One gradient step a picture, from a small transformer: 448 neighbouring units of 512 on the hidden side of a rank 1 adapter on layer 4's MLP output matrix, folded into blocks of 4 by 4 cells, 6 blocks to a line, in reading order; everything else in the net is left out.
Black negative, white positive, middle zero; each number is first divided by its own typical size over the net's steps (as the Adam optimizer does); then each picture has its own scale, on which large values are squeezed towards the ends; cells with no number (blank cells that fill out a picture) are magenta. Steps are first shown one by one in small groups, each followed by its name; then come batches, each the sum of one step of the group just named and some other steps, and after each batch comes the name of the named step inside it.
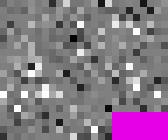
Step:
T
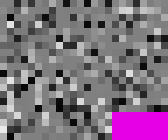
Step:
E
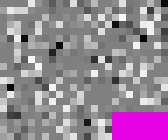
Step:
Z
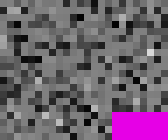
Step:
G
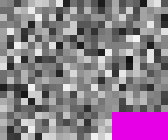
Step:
E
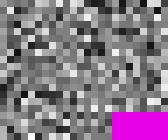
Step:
E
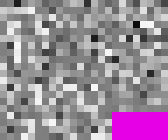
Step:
Z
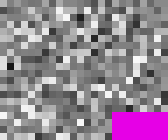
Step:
G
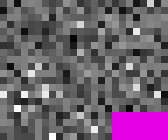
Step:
T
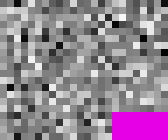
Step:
Z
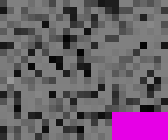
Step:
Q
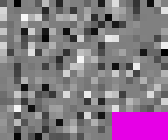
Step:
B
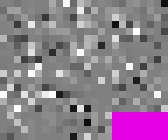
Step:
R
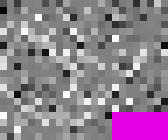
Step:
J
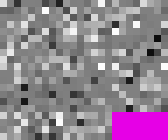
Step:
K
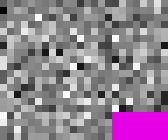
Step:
J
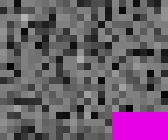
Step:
B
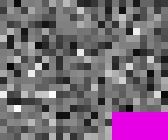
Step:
R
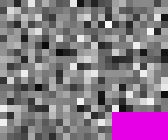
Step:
B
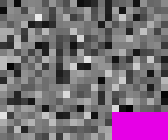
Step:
J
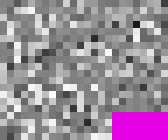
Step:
R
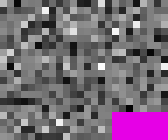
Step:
K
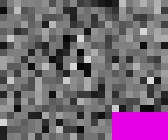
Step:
Q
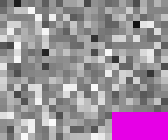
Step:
J
